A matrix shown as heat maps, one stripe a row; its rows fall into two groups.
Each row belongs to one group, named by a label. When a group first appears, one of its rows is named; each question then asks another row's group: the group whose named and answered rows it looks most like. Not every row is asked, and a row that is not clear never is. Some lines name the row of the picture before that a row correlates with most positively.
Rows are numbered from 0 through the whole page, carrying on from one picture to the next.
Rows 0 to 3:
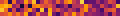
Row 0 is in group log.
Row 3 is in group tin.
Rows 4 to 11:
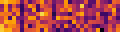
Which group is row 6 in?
log
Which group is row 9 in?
tin
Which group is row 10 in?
tin
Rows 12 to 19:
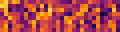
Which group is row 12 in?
tin
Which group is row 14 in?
log
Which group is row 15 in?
tin
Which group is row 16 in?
tin
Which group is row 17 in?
log
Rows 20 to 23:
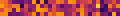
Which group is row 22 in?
tin
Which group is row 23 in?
log
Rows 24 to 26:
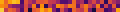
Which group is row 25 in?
log
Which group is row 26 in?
tin
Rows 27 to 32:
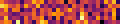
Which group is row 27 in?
log
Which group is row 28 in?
tin
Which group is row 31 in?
log
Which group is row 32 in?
tin
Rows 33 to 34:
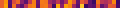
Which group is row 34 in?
log
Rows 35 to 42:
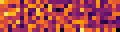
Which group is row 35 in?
tin
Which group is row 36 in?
log
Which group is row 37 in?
tin
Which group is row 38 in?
tin
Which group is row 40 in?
tin
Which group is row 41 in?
log
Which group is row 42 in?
log
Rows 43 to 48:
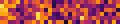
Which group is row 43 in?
tin
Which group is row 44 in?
tin
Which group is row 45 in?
log
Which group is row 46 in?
tin
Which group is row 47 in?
tin
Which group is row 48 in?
log
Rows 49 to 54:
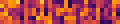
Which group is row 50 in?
tin
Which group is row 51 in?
log
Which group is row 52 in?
log
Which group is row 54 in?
tin
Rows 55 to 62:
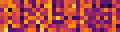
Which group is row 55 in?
tin
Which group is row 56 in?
tin
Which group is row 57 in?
log
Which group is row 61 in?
log
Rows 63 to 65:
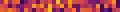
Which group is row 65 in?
tin
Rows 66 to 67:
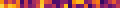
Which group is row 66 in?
tin
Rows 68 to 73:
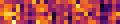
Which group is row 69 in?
tin
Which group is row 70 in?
tin
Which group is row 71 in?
tin
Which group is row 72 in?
tin
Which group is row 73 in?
tin
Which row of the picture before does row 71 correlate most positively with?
67
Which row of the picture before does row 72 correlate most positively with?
66
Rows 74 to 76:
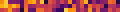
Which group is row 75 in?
tin
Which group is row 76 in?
tin
